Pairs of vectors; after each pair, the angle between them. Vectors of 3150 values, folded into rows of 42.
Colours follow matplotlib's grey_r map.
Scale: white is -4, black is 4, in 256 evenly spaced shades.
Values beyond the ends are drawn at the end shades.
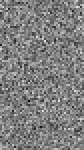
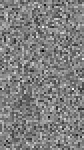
partly aligned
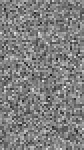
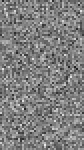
partly opposed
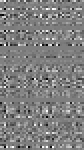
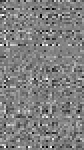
nearly opposite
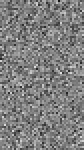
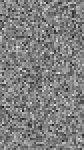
orthogonal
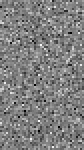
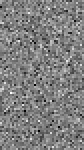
nearly parallel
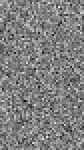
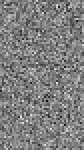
partly opposed
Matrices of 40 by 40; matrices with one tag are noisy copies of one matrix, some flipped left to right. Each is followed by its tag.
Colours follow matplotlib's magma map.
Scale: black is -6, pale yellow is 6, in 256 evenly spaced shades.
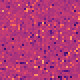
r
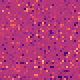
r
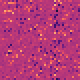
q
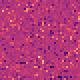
r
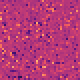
r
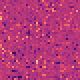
r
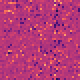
q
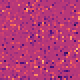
r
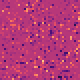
r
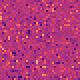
r
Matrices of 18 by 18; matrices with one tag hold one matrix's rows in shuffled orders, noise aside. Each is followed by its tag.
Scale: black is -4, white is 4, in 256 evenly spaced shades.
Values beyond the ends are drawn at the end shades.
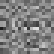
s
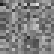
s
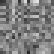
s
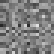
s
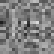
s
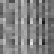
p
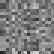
s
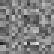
s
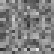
s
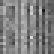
p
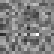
s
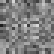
s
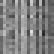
p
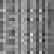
p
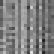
p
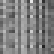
p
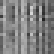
p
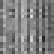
p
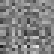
s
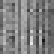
p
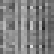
p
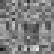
s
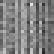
p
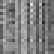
p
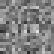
s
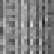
p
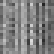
p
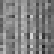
p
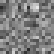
s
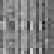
p
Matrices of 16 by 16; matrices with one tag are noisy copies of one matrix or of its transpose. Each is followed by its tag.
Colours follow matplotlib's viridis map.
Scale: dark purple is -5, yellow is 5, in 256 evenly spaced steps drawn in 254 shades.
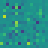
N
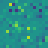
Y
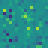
Y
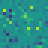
Y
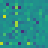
N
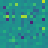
N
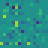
N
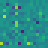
N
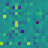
N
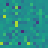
N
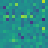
N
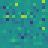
N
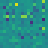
N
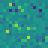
Y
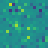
Y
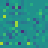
N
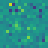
Y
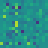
N
